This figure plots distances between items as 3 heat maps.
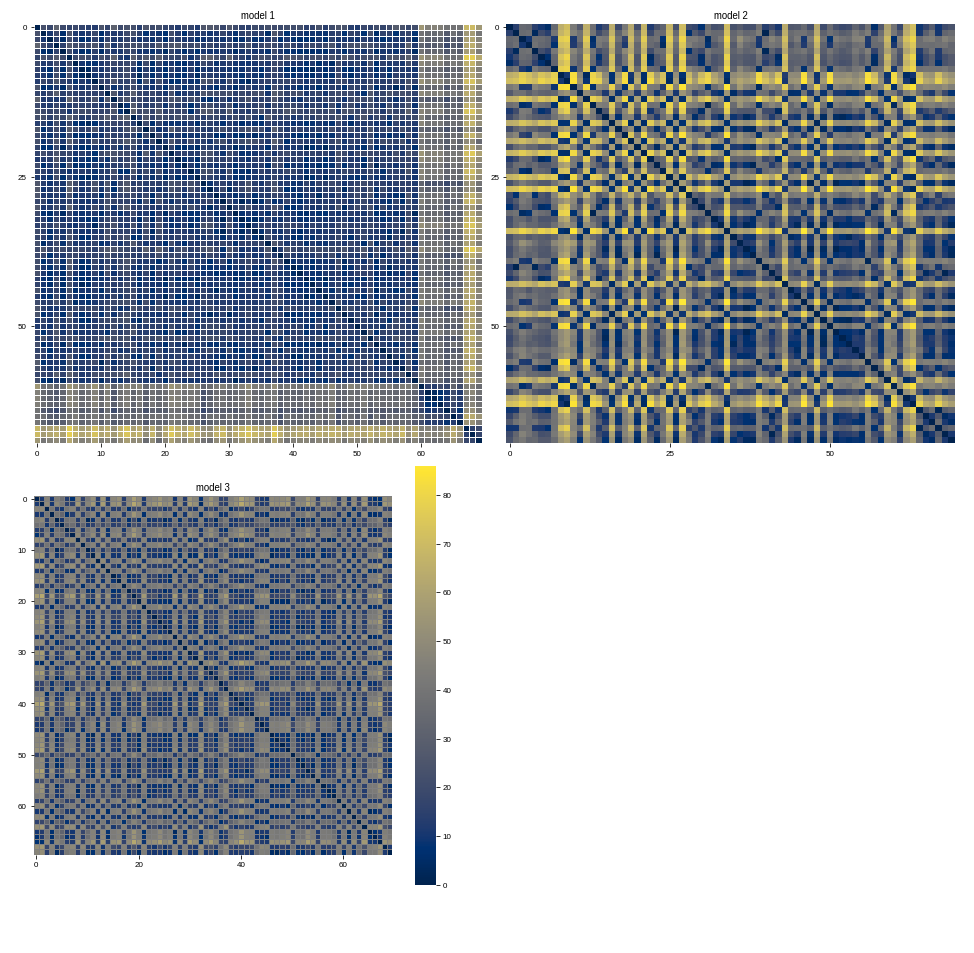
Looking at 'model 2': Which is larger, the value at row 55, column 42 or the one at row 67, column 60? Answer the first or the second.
the second
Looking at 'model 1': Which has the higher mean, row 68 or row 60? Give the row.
68
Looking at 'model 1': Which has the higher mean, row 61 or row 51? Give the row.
61
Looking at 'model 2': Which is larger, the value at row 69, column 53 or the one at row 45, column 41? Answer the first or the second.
the second
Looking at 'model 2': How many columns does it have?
70
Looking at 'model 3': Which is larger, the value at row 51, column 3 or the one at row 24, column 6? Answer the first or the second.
the second
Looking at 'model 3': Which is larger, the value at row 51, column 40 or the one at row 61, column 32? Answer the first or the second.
the first
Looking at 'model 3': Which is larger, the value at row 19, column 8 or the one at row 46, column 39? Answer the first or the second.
the first
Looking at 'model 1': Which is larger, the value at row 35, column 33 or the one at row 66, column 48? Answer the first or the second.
the second
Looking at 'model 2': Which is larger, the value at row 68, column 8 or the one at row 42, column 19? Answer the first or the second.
the second
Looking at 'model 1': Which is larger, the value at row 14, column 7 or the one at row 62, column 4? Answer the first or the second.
the second
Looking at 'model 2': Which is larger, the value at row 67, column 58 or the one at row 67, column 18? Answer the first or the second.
the second
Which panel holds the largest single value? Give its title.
model 2
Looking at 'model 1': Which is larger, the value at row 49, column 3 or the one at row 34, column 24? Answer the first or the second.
the first
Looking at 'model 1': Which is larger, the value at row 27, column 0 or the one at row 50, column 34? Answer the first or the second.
the first
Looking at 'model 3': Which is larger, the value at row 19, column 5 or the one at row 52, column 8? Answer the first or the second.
the first
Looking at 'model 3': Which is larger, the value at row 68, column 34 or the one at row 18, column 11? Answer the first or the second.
the first
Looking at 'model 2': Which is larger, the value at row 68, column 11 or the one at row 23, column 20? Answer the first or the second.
the first
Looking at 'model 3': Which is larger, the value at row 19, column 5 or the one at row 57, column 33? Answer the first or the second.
the first
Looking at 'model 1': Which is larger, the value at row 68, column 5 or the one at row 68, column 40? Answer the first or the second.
the first
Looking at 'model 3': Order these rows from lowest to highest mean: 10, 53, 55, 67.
10, 53, 55, 67
